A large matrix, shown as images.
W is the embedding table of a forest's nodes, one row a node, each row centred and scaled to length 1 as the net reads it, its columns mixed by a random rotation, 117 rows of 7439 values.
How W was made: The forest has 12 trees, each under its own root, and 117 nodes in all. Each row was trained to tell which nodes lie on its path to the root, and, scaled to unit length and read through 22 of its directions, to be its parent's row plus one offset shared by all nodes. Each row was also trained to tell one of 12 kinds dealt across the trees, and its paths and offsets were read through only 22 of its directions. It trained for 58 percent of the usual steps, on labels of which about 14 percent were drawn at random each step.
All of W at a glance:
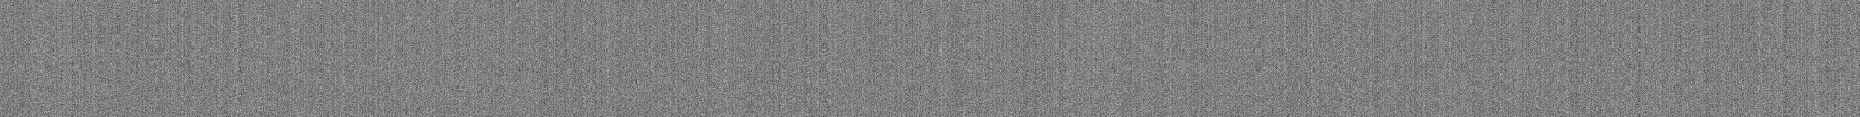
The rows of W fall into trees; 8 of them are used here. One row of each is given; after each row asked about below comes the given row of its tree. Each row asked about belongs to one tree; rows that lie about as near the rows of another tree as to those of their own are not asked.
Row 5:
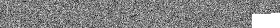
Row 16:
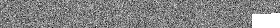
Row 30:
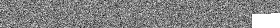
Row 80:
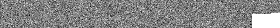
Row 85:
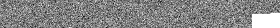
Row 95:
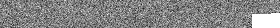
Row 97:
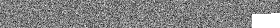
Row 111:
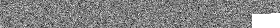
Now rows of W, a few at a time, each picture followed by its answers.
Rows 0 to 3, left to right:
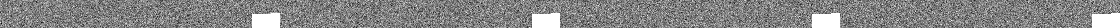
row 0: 85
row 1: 111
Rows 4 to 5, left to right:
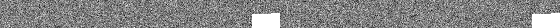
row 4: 80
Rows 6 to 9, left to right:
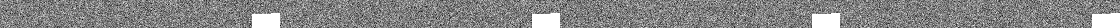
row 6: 80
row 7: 111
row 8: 16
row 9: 111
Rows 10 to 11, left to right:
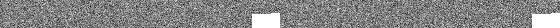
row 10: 80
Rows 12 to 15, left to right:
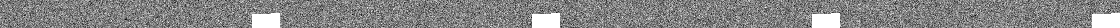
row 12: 95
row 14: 95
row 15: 5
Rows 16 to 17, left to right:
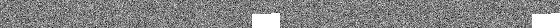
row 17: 97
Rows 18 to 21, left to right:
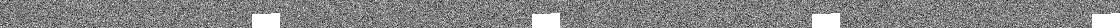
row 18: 30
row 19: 5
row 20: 30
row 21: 95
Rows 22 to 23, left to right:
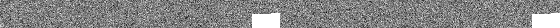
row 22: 30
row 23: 95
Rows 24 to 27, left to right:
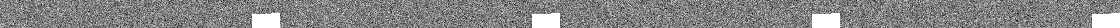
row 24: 5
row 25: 80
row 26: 16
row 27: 30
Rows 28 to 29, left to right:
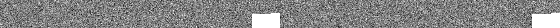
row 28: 5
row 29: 80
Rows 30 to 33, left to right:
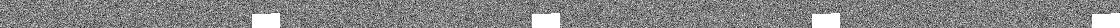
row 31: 5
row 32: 5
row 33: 111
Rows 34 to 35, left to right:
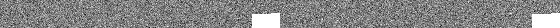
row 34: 80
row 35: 95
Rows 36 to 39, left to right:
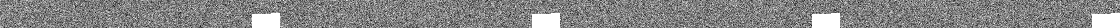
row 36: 85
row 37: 30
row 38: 80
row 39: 5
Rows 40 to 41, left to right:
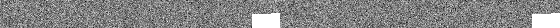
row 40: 95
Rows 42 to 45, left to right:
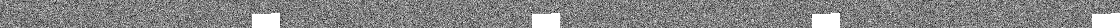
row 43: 16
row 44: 85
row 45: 5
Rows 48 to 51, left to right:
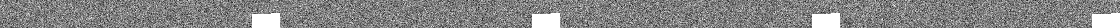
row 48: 95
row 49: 111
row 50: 111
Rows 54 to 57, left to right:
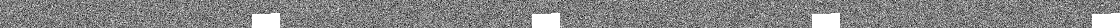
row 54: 111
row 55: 5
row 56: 30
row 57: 80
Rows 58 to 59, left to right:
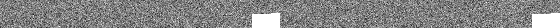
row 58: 95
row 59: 111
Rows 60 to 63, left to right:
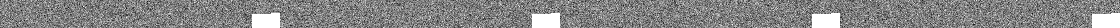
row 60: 85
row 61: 5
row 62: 80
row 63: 16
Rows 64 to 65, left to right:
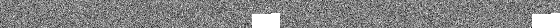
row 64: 16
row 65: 95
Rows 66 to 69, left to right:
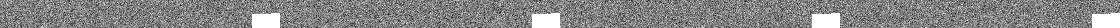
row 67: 97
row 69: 5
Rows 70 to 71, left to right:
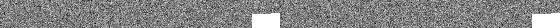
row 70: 5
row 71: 5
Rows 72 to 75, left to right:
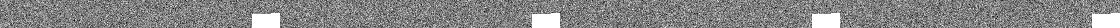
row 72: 80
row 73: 95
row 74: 30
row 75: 95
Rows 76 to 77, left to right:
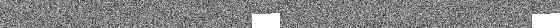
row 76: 5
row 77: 30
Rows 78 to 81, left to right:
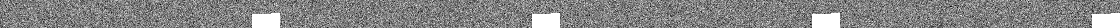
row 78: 16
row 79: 111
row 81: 80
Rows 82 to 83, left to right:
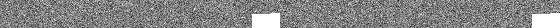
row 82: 80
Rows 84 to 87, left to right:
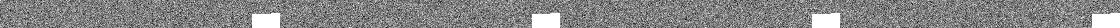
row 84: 16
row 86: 95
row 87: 111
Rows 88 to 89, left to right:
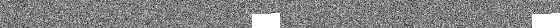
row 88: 95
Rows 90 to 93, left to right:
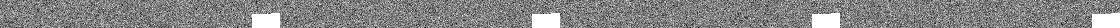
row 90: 95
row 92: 30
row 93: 5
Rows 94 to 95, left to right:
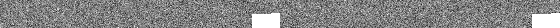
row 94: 80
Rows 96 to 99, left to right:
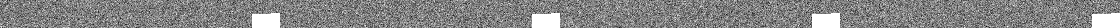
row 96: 30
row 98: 80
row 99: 80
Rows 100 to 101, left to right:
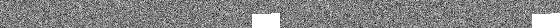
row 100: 16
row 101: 5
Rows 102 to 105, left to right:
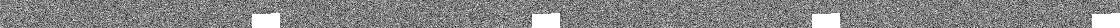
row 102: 85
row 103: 111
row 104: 30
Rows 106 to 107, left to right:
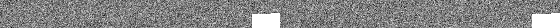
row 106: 30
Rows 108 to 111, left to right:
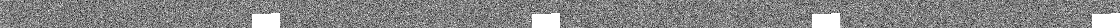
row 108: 111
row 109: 95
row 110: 16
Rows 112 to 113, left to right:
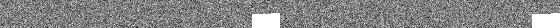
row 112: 111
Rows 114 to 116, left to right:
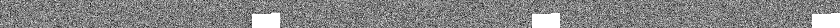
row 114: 80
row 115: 95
